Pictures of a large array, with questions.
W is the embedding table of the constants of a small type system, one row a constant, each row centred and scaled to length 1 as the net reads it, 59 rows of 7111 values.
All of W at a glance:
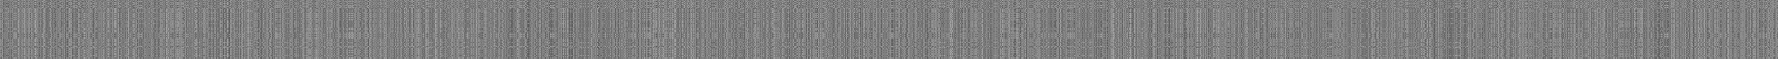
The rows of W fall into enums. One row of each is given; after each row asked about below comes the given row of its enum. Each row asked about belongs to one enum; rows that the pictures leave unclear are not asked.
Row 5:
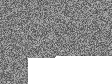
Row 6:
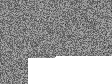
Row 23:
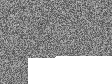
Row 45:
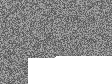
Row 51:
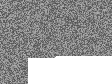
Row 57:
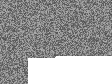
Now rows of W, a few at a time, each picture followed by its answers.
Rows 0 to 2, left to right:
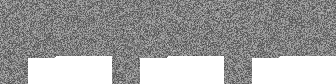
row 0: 45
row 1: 5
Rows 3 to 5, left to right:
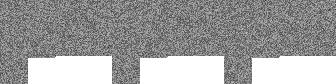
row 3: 6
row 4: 51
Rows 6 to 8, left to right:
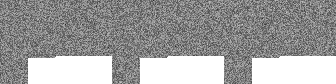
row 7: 5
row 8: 23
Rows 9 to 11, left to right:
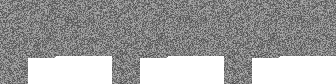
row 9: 51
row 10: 45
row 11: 45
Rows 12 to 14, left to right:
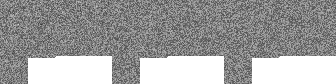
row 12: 23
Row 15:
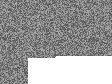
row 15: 57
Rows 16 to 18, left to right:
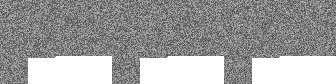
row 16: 51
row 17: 57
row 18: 23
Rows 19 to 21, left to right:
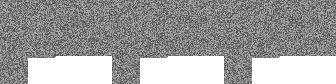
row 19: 57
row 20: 45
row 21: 51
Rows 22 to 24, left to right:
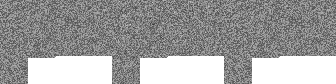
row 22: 51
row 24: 51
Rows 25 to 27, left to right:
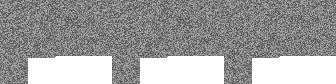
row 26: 51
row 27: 45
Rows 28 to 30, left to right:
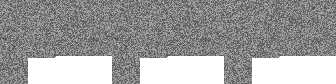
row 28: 57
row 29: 57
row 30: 51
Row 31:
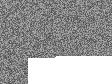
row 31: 45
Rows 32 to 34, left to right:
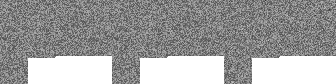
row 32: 57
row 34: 5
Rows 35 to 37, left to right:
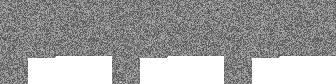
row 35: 57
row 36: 5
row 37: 57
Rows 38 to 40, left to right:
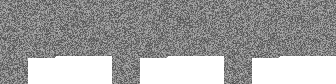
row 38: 57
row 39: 51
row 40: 45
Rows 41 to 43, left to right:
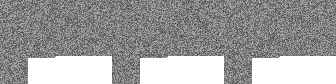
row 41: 51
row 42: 6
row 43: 45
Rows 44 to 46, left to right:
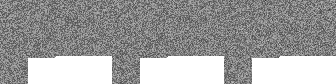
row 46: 5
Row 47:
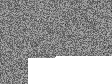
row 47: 6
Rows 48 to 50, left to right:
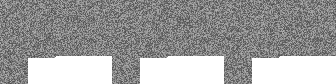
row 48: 45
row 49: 51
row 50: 57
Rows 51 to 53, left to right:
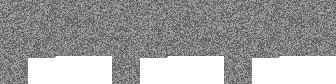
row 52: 57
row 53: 51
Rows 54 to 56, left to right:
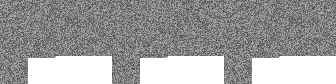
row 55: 6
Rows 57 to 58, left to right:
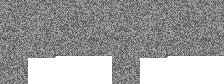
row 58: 57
